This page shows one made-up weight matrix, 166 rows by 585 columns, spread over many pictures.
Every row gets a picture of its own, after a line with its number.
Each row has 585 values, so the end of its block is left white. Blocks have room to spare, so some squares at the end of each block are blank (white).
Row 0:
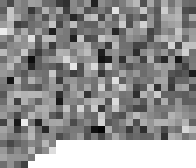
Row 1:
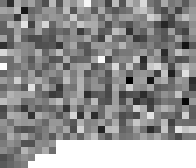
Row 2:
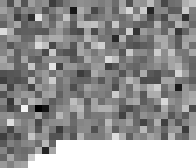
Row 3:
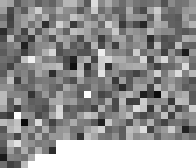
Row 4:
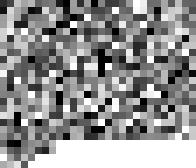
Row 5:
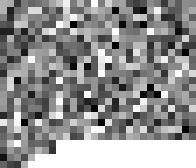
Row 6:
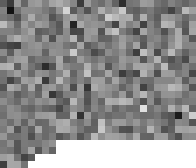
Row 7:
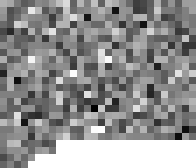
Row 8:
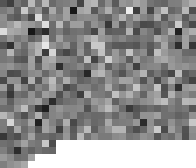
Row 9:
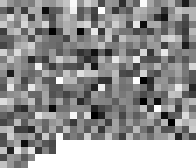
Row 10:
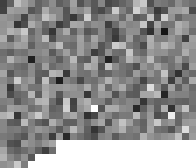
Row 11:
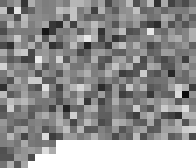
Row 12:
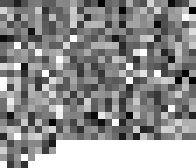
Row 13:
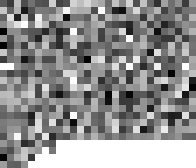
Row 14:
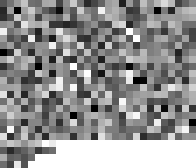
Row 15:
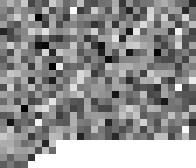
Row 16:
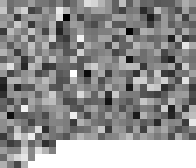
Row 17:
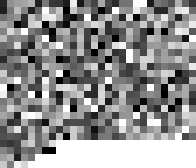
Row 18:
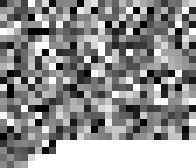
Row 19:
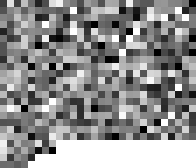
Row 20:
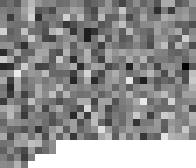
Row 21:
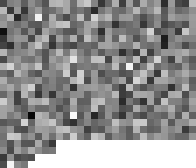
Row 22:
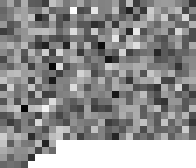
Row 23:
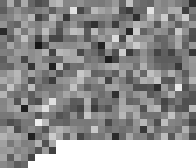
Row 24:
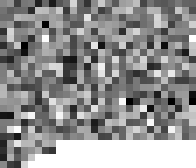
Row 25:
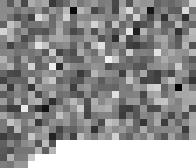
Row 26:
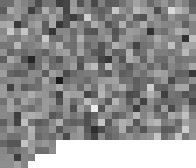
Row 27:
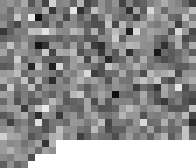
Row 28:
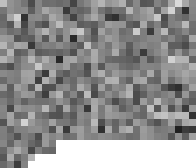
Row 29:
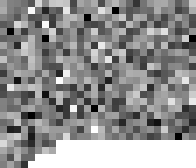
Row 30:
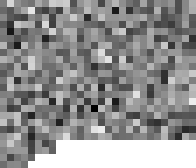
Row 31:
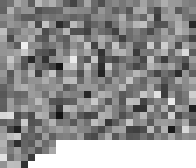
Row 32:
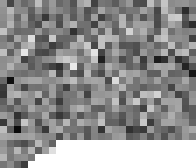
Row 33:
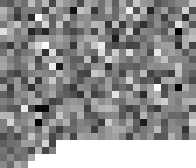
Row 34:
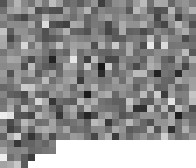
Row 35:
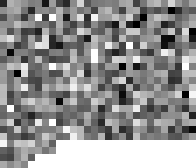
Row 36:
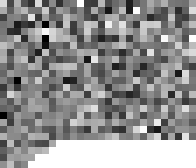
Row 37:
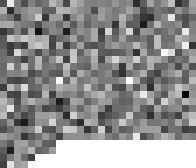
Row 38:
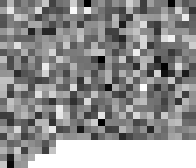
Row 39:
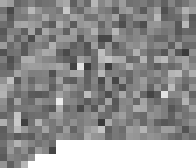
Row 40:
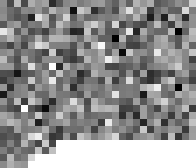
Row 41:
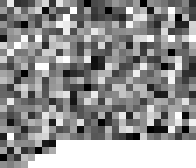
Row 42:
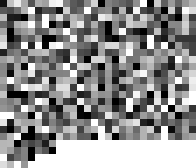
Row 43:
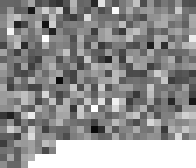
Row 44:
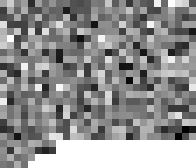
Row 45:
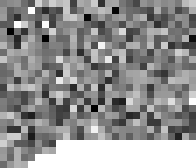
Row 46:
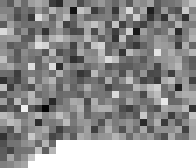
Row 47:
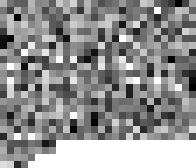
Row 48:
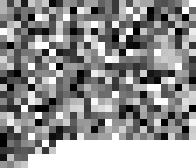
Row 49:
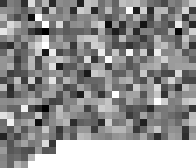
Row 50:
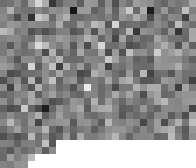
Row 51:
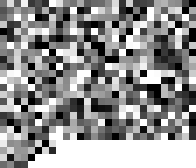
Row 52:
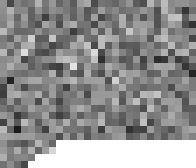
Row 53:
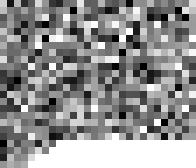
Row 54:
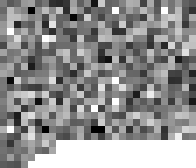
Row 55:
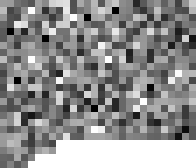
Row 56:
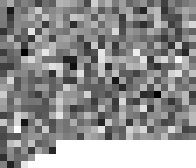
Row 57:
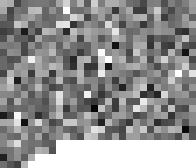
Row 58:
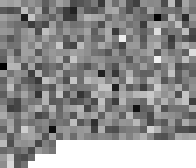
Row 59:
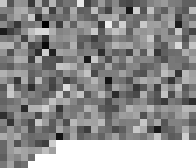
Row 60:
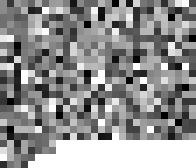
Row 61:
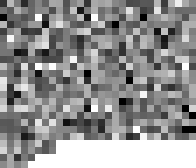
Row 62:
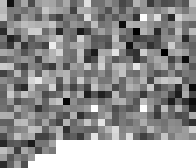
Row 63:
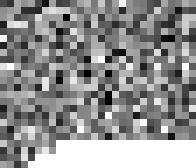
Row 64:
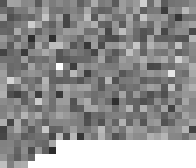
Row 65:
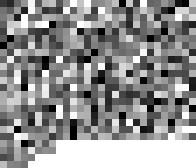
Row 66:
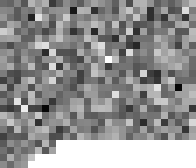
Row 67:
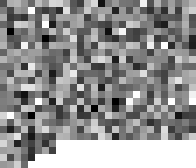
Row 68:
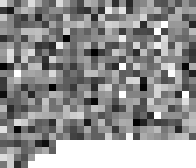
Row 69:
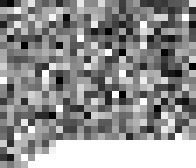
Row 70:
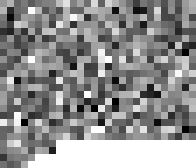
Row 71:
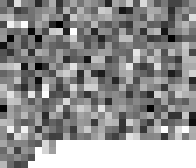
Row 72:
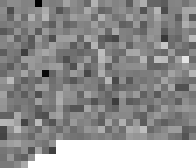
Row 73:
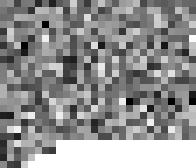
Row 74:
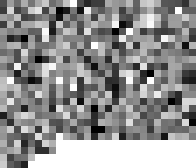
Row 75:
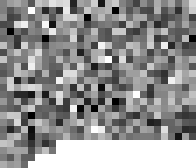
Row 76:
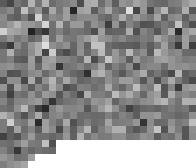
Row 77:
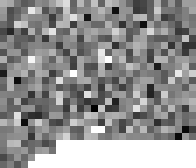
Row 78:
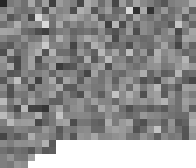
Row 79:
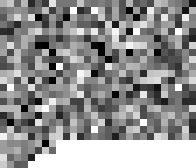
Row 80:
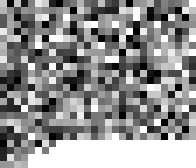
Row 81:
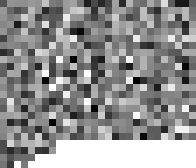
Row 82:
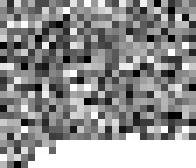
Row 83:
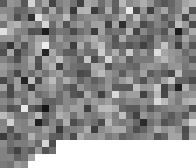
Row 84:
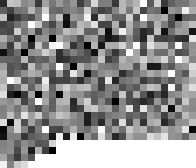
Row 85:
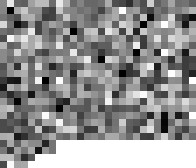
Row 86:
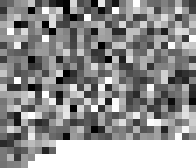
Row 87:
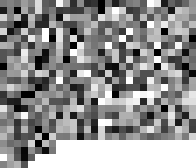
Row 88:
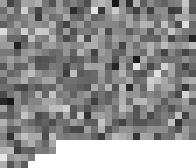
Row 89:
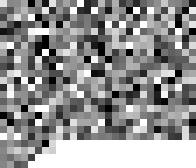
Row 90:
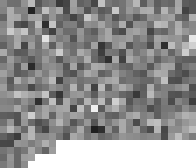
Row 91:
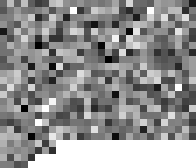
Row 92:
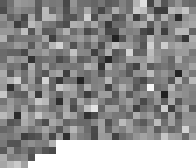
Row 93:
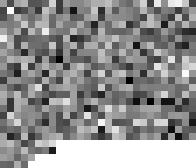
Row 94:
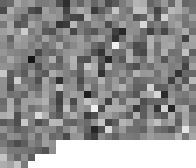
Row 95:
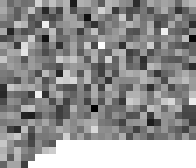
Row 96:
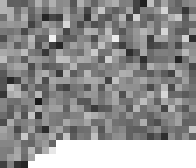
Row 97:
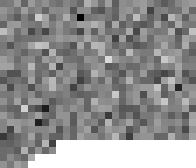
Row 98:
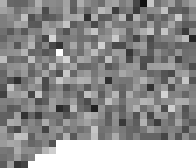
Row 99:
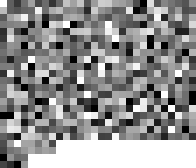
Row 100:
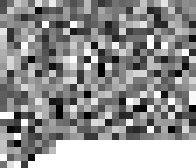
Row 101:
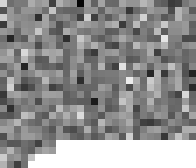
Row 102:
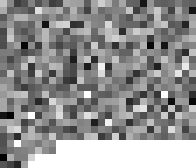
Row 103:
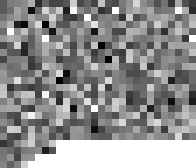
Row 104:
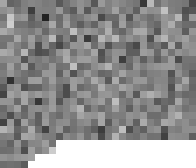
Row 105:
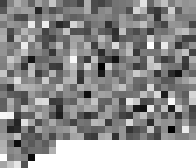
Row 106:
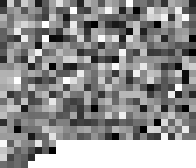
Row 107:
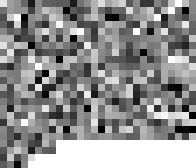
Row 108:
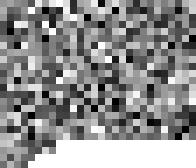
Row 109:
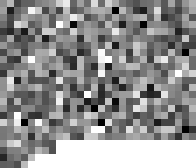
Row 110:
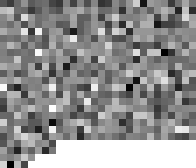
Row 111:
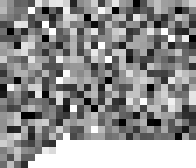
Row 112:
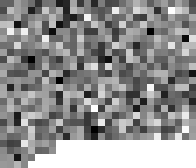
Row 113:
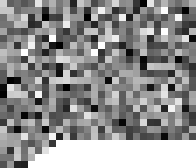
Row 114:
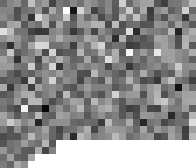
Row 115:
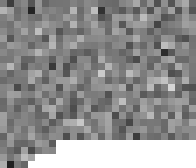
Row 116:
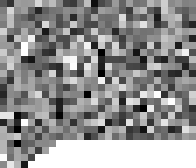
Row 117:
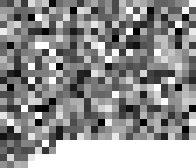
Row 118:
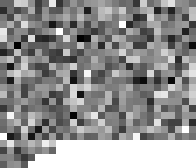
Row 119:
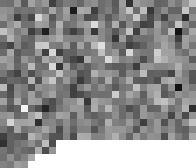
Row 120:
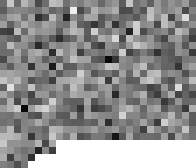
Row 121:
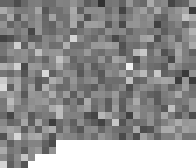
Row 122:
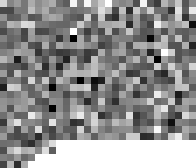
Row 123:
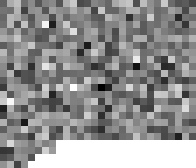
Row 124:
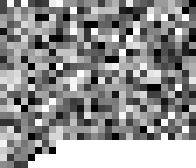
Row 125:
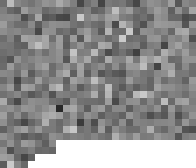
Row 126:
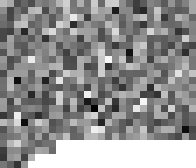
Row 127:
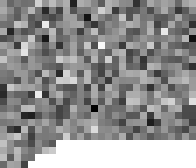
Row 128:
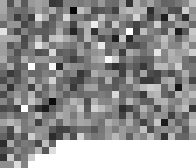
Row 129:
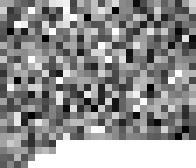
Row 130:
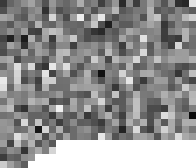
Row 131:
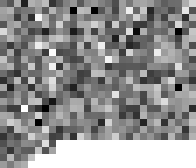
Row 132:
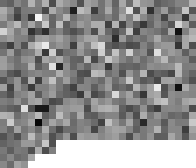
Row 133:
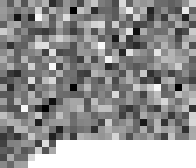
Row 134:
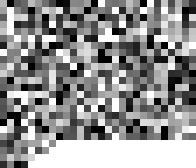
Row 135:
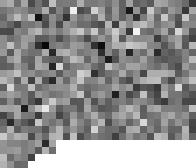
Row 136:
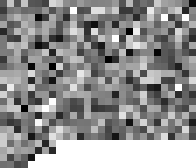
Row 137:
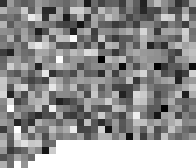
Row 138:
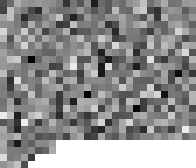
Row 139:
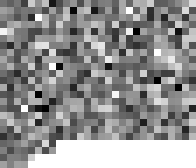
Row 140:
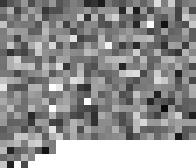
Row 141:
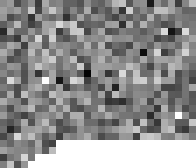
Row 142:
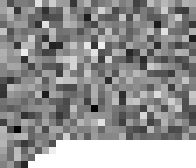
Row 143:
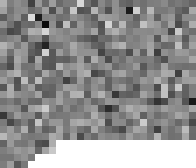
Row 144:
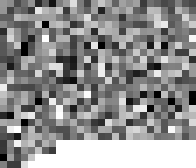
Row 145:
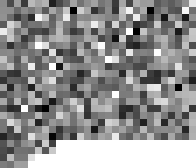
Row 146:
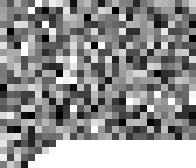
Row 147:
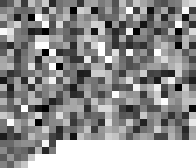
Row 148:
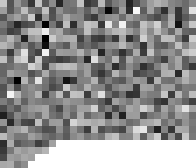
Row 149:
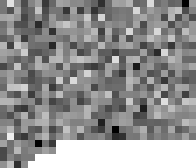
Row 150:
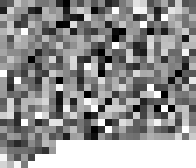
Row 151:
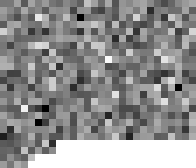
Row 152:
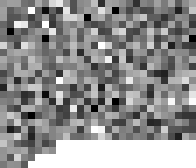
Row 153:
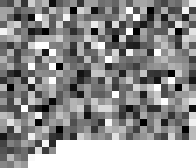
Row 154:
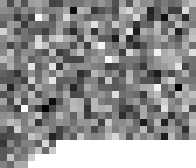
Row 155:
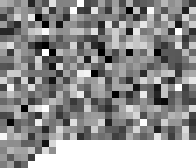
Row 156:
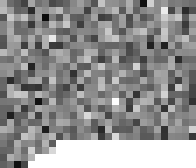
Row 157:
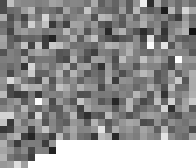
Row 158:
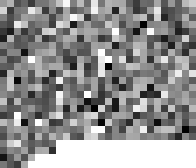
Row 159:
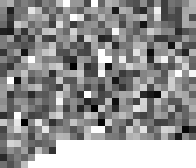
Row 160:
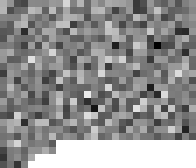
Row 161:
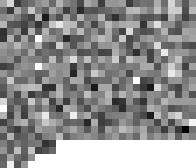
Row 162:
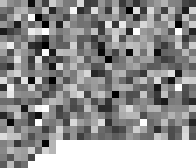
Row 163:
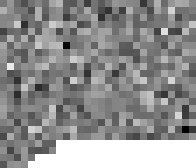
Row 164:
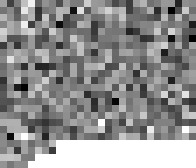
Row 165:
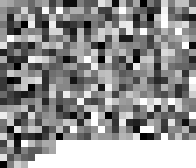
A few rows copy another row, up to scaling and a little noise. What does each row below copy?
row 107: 28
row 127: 95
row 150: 94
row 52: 32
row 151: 97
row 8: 76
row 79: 135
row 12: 121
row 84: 64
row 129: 55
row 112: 26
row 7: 77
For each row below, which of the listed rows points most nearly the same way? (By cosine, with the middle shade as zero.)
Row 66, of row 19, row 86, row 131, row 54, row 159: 131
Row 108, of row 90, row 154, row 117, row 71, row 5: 5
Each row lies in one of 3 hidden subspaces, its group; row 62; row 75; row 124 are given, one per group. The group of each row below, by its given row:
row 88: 62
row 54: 75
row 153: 124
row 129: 75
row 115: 62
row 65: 62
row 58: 62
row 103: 75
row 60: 62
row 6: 62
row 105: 75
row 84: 75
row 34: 75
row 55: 75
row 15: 124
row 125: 62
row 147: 124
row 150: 75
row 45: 75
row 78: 124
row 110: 62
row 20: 62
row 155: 124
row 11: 62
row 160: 75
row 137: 62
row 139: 124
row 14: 62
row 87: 62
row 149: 62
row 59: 124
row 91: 124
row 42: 75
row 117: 124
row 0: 75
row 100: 75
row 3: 75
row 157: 75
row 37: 62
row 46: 124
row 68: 62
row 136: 124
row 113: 75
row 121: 62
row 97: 124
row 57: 75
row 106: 124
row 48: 124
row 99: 75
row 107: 62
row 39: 75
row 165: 62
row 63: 62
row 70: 75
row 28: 62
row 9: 62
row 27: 124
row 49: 124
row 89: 124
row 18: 124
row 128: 124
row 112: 75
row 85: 62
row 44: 62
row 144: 75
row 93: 62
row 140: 62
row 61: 62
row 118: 62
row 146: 75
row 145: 124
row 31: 75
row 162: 124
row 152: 75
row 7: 75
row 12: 62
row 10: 75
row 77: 75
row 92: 75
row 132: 124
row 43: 75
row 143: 124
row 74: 62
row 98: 75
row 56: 75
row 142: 75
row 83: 124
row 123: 62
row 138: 75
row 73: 75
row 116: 75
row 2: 124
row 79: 124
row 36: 124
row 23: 124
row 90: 75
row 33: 124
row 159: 75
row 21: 62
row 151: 124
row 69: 62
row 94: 75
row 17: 75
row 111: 75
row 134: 75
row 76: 124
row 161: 62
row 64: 75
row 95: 75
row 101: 62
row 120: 124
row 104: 75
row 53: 124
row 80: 124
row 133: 124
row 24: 75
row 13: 62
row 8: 124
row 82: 62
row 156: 75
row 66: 124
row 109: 75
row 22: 124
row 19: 124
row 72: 75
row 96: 75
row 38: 62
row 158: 75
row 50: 124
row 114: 124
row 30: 75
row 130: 62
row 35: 62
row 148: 124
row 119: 124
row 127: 75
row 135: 124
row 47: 62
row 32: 75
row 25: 124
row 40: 124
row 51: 124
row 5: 75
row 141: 62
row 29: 75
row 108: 75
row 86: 75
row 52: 75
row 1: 62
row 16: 62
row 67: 75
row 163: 62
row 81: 62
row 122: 62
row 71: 62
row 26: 75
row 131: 124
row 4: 75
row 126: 75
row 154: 124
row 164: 62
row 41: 62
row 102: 75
